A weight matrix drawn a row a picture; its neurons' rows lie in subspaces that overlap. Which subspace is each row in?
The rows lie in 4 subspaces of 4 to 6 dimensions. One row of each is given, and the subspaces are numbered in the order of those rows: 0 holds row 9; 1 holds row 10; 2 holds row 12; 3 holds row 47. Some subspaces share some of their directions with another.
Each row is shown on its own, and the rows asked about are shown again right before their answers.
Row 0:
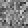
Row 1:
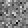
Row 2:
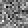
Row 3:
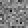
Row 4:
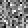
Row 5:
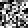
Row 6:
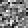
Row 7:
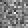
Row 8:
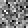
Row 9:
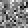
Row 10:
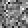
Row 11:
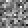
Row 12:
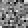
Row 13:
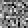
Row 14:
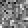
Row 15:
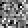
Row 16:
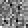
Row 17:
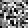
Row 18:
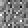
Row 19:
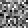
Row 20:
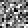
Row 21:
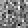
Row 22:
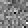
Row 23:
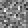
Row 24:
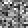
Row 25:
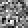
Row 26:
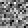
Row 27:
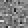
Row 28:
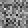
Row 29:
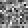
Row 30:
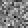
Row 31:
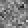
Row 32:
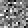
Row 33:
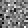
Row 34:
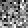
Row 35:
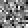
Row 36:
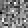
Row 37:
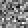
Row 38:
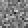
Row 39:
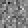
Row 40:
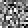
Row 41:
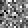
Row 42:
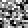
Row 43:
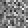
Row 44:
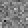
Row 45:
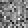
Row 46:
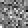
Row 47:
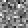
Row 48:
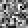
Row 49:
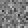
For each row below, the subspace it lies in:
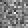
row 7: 3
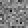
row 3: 0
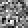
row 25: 1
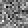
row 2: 0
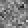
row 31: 3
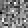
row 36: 2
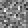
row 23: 0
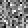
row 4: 1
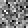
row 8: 1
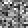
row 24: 0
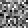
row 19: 3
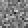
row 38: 2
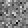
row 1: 1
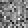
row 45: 0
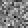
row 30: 0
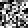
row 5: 0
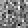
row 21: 2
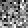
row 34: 2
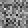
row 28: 0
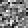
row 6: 1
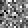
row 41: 1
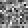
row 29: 0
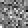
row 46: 0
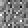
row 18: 1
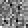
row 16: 1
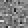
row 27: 3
